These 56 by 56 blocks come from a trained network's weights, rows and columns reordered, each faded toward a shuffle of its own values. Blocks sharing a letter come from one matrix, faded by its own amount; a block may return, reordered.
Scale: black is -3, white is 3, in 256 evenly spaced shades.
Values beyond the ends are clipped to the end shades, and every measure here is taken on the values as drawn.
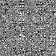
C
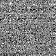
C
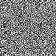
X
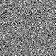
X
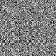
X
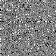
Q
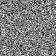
X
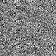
X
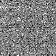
C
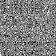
C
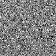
X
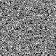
X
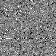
Q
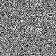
X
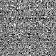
C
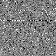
Q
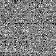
C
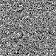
X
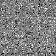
C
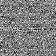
C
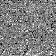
C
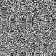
X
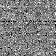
C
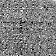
C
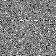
Q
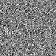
X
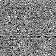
C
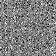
Q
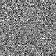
X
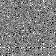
Q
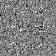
Q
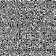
C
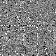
Q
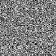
X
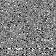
Q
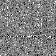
Q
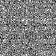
C
